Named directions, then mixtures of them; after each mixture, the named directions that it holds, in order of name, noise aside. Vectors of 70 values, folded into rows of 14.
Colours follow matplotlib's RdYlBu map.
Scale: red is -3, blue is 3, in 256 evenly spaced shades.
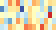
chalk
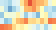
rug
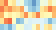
chalk, rug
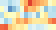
rug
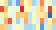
chalk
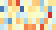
chalk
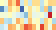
chalk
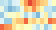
rug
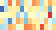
chalk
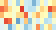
chalk, rug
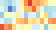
rug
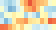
rug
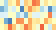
chalk, rug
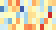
chalk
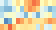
chalk, rug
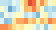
rug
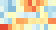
rug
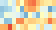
chalk, rug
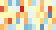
chalk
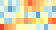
rug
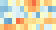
chalk, rug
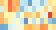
chalk, rug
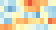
rug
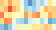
rug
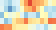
rug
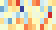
chalk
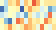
chalk, rug
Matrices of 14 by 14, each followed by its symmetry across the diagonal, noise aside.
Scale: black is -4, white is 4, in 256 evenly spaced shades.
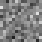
antisymmetric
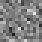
antisymmetric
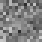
neither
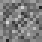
symmetric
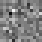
antisymmetric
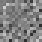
symmetric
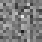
neither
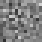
antisymmetric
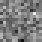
neither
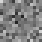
symmetric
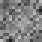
symmetric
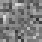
symmetric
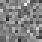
neither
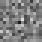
antisymmetric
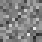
symmetric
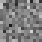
neither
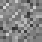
symmetric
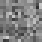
antisymmetric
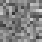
neither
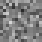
antisymmetric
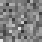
neither
